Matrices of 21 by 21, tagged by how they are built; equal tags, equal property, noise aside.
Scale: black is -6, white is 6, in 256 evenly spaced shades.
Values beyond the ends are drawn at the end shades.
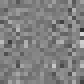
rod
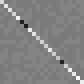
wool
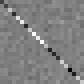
wool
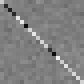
wool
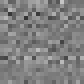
rod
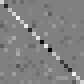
wool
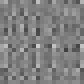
rod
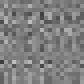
rod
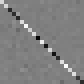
wool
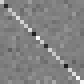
wool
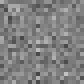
rod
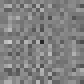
rod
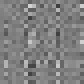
rod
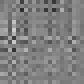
rod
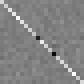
wool
